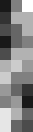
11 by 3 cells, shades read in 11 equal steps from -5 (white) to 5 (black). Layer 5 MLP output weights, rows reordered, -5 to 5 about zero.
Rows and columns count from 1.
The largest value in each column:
4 1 4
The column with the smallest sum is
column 2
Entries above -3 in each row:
2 3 3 3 3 2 2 3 3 2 2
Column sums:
1 -6 -2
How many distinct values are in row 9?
3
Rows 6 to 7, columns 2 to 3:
-3 -1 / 0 0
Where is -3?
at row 6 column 2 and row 7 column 1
